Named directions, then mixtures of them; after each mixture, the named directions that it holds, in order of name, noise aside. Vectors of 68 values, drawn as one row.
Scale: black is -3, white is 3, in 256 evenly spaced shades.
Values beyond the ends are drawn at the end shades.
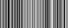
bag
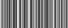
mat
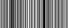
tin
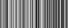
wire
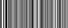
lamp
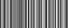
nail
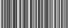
mat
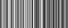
mat, tin, wire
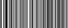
lamp, tin, wire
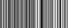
lamp, wire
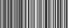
bag, nail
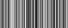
nail, tin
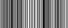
bag, tin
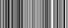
bag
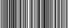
mat, tin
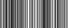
bag, lamp, tin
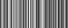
nail, wire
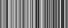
wire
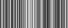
bag, tin, wire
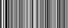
bag, lamp, wire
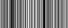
tin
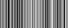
bag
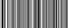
lamp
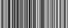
nail, wire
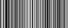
bag, lamp, wire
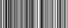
lamp, wire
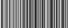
bag, nail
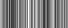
bag, mat, tin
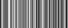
nail, wire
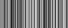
nail, tin
